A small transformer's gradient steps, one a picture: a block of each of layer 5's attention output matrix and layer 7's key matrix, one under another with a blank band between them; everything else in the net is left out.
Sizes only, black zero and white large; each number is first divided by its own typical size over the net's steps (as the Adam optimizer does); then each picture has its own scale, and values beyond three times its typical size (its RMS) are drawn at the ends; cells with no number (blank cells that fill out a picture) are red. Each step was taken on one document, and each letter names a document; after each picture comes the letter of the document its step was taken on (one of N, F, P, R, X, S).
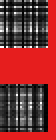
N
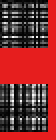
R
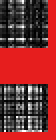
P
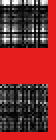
R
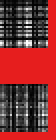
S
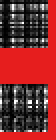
P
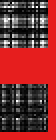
R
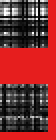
R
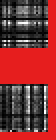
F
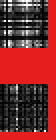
F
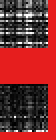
S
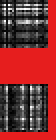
F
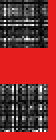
F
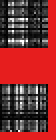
P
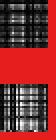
P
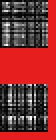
R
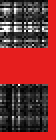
N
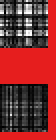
S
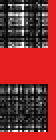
P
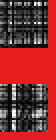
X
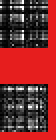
P
